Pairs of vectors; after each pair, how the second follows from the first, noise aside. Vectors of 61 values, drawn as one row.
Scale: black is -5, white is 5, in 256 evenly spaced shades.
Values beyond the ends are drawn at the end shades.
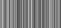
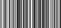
scaled up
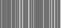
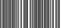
scaled up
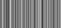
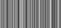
reversed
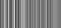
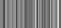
shuffled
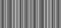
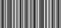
scaled up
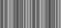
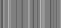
partly zeroed
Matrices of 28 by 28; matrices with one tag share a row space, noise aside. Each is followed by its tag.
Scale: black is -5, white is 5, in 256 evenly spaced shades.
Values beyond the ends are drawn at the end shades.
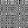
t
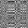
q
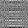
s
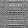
s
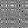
t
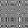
t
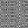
t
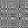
t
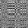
q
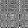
t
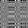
q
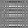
s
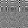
t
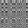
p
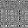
t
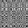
p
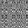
p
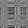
q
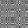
t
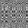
p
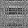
s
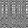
p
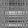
s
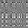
p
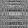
s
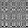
p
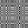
t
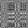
q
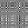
t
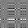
q
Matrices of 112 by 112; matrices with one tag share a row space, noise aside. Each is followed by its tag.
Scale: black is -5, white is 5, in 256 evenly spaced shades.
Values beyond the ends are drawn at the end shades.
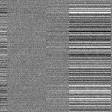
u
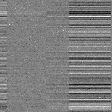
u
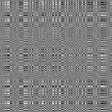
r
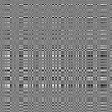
r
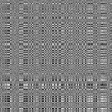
r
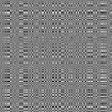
r
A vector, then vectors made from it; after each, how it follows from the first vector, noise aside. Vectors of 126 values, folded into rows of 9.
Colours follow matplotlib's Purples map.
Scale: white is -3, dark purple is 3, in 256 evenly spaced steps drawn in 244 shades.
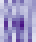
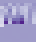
partly zeroed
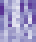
wrapped around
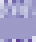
partly zeroed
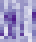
wrapped around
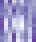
negated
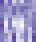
negated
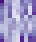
wrapped around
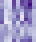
wrapped around
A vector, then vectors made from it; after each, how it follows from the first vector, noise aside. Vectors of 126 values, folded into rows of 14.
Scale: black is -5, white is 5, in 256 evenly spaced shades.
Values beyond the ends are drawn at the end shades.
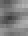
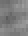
shrunk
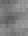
shrunk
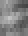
negated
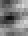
scaled up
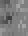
partly zeroed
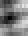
scaled up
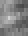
negated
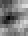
scaled up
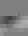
partly zeroed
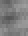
shrunk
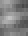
negated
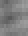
shrunk
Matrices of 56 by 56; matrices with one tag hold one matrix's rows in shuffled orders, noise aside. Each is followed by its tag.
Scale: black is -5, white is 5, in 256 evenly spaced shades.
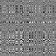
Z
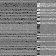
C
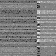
C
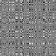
Z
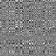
Z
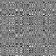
Z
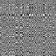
Z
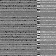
C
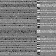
C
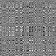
Z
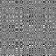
Z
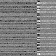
C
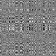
Z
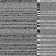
C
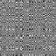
Z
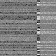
C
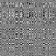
Z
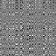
Z
